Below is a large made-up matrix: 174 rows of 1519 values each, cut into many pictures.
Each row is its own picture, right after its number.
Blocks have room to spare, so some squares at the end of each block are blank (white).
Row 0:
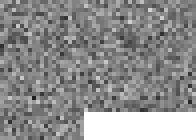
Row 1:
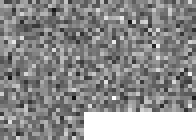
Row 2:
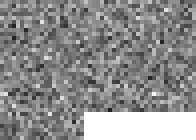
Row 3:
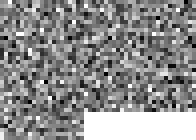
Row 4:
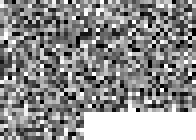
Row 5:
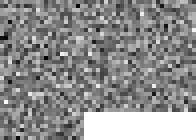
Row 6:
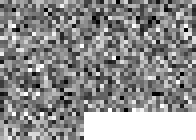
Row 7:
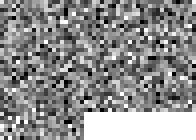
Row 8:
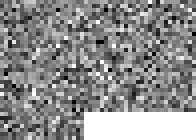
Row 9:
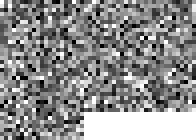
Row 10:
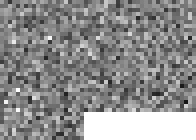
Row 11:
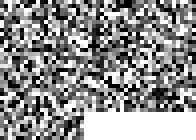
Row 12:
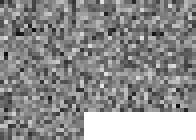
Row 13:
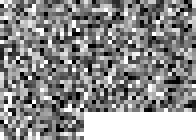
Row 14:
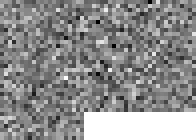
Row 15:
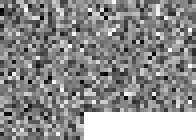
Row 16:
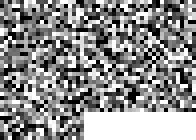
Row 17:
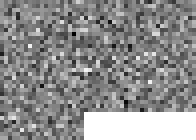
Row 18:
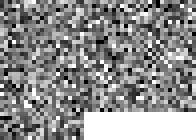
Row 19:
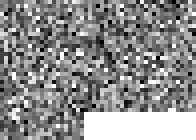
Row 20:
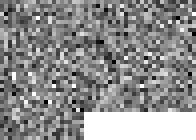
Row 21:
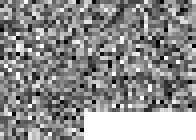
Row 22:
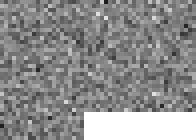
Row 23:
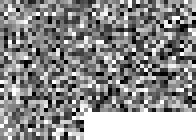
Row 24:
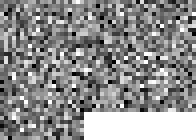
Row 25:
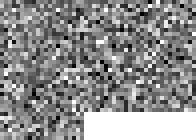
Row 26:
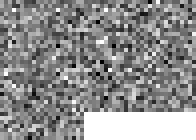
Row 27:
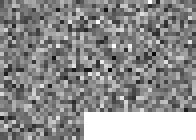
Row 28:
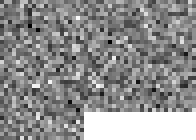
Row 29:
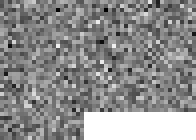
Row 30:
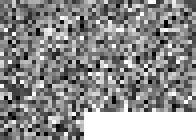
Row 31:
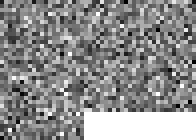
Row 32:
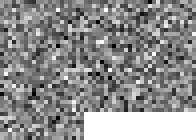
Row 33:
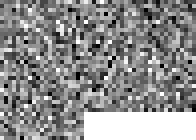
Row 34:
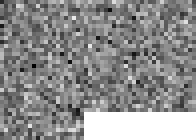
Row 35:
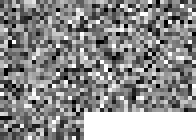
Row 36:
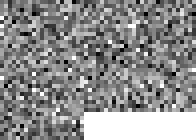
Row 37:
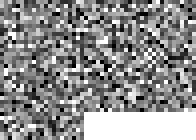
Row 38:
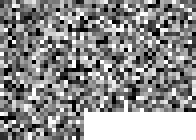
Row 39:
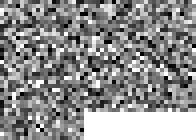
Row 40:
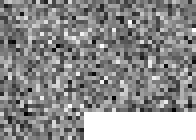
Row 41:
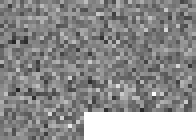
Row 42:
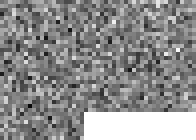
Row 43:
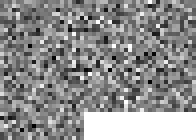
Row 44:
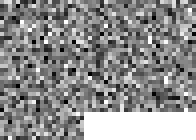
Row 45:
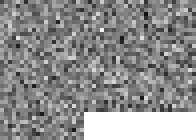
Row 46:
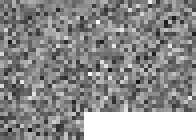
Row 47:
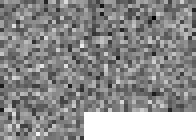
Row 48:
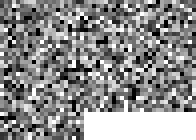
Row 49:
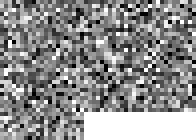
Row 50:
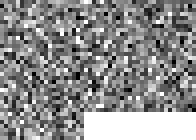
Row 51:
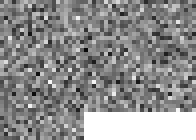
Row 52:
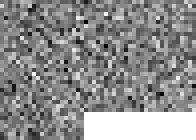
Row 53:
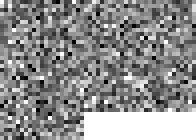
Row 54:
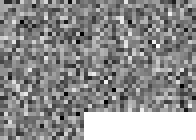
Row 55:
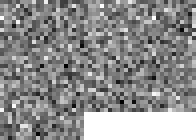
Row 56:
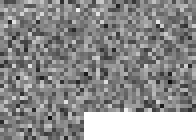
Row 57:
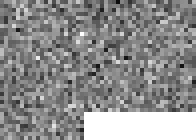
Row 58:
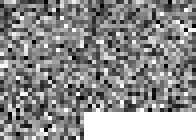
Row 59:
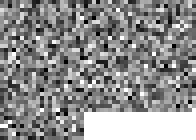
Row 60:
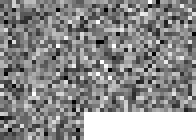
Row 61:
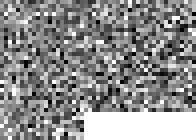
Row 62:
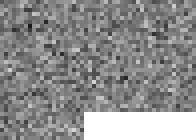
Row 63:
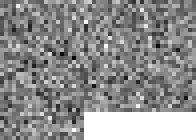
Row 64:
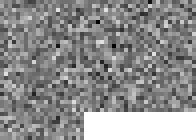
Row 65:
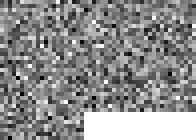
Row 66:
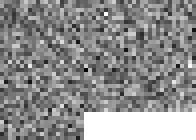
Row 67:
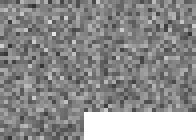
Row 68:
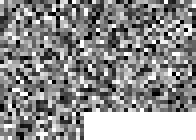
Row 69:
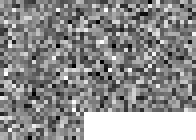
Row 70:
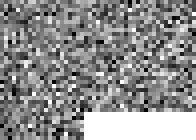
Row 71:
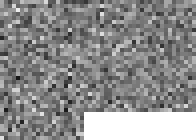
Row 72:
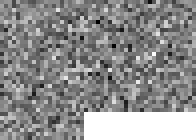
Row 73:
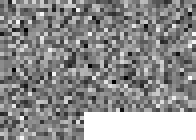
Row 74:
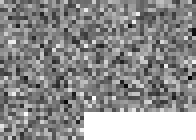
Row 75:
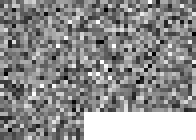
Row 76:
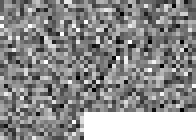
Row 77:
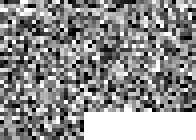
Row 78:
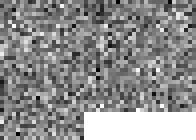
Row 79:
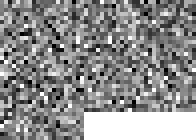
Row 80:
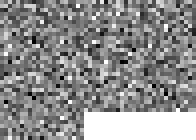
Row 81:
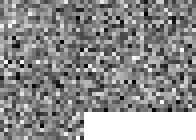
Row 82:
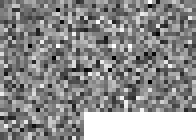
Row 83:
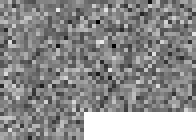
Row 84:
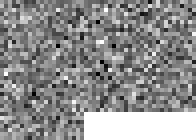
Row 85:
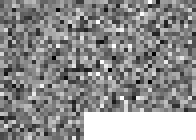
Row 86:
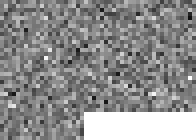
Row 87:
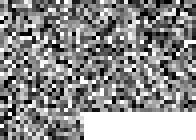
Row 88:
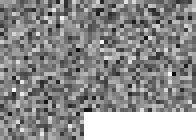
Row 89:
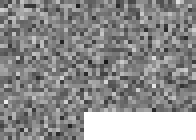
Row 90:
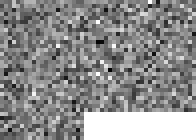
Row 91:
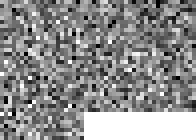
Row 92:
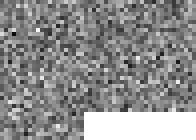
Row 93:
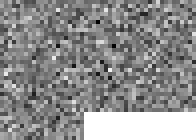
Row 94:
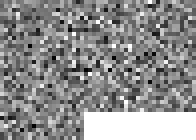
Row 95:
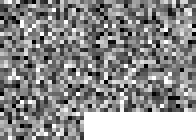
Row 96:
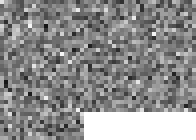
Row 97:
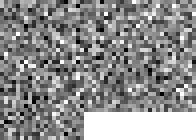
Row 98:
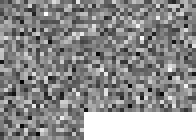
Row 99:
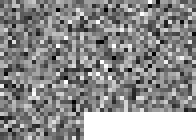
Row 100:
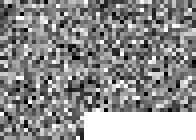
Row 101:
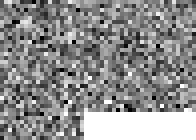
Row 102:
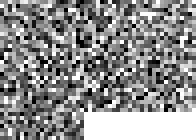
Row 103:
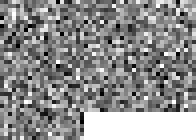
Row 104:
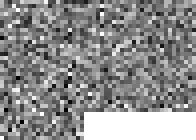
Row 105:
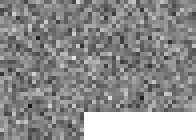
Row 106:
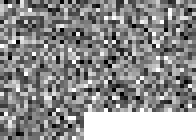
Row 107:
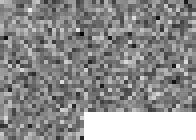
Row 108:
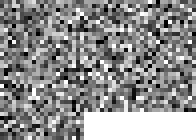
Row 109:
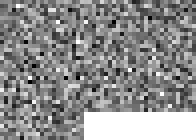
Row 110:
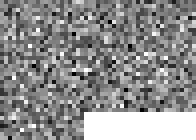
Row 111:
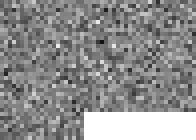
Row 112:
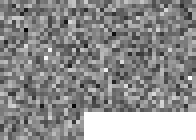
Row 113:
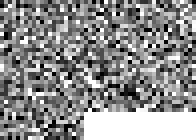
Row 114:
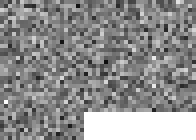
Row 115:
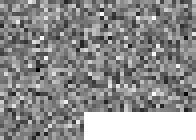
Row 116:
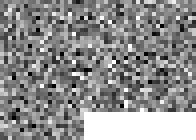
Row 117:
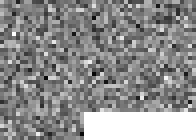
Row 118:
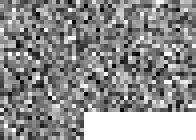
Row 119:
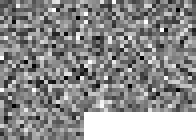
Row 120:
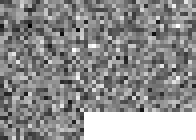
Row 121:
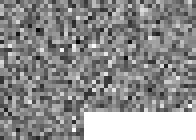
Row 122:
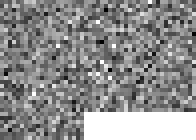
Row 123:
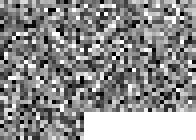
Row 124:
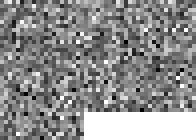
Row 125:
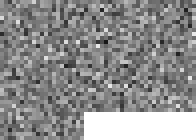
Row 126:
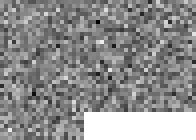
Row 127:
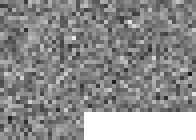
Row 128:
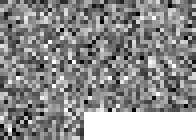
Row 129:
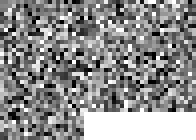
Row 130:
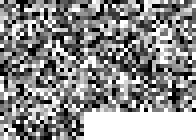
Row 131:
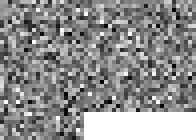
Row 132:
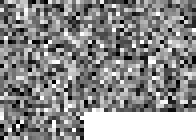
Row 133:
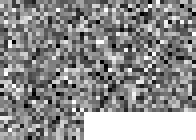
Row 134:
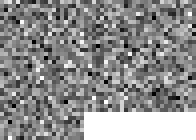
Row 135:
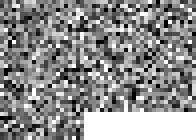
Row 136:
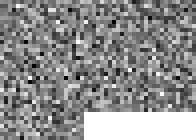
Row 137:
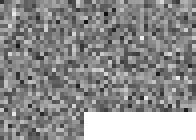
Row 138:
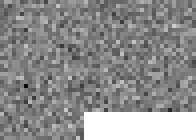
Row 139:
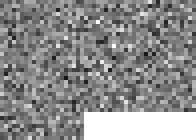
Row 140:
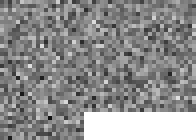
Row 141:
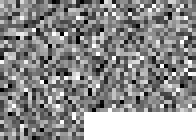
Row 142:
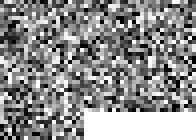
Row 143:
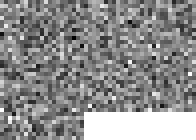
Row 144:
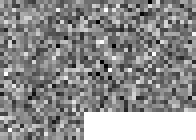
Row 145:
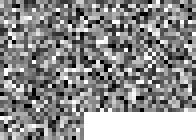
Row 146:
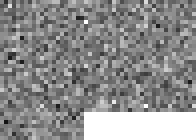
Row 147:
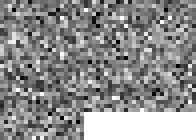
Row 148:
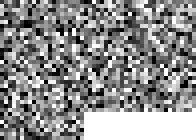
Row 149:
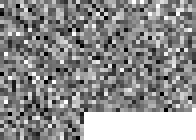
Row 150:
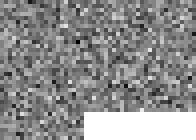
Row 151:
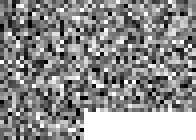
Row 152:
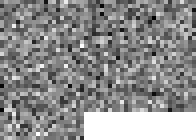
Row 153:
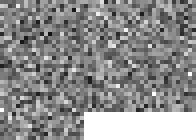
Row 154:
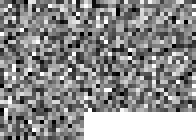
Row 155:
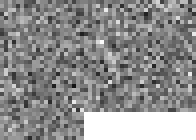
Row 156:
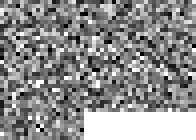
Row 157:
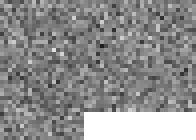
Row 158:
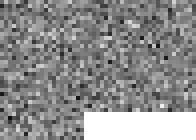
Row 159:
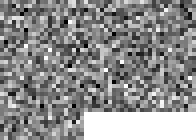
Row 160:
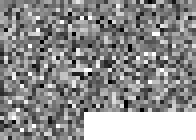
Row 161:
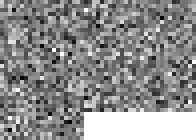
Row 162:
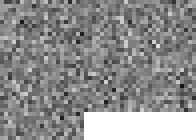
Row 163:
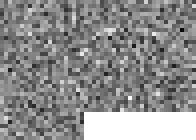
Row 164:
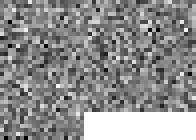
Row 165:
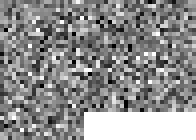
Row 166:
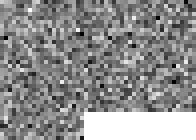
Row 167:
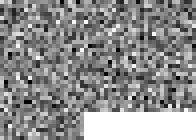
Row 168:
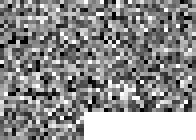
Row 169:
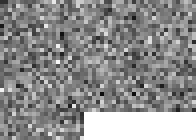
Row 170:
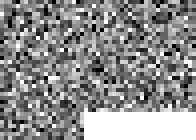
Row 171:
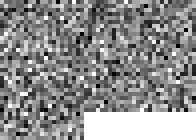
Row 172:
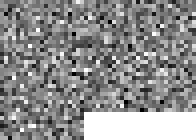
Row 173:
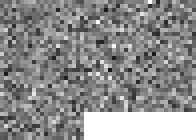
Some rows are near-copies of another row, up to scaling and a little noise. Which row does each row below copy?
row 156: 39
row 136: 109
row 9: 53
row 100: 138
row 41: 168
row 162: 54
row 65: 140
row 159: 112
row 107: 166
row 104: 71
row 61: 23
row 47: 152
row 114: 89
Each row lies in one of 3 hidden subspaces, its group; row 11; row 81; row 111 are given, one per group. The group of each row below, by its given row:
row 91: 81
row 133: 111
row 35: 111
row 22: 11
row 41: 11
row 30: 111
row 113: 11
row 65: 11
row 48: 111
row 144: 111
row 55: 11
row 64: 111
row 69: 111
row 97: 81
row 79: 81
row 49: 111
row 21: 81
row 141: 81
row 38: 111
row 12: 81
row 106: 11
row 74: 11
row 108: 111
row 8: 111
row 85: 111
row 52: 81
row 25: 111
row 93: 111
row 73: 11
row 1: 11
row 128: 11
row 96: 81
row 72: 111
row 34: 81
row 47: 11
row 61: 111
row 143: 11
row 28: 81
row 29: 111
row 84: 111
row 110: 111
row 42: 81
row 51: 81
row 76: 81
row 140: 11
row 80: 11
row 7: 11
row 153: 11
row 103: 81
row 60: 111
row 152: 11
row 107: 81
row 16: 111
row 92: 111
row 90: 111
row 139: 111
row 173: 111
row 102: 81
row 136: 81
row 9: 11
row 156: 81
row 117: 81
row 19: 111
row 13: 81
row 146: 81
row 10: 11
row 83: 111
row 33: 81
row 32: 111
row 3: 81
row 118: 81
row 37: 111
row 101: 11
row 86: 11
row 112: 11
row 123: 81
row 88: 11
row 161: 11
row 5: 11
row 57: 11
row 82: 111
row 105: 81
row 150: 11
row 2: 11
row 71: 11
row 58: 11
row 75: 111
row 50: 81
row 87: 81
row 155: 111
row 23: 111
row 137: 81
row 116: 111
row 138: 11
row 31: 11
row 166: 81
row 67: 11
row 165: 111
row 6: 11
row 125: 11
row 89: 11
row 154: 11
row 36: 81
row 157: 11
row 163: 81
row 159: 11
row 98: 81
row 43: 111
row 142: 11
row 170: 81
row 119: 81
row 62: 81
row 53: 11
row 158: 11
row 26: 111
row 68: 11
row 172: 111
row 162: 11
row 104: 11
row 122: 111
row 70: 111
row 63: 81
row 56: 11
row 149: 81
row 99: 111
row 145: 111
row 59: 81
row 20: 111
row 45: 81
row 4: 11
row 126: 111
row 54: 11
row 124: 11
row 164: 11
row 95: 11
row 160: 111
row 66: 81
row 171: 11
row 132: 11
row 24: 111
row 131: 11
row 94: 111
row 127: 11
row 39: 81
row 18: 111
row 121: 81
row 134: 11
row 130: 81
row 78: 11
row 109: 81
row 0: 11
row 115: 11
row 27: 111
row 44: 11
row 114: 11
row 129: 111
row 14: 111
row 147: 11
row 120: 81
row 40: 11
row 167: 81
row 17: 111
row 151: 81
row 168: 11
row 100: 11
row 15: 81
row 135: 111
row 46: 111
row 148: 81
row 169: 81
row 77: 11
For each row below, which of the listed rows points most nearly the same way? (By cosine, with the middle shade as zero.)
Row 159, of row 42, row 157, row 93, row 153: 153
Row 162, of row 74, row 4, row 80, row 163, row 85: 4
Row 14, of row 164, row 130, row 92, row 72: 72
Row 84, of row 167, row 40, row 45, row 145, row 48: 145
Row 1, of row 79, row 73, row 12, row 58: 73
